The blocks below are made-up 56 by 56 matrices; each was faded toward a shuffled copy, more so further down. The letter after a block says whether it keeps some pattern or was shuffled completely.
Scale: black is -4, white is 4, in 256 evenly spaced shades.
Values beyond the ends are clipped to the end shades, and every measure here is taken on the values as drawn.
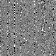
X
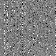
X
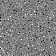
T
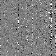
X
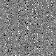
X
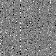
X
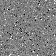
T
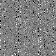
X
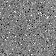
T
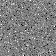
T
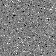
T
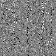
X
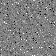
T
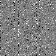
X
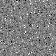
T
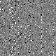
X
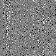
X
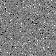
T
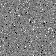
T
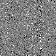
X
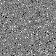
T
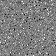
T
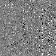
X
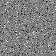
T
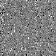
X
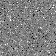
T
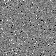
T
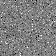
T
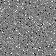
T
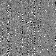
X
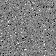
T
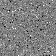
T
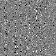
X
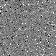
T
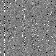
X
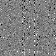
X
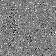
T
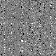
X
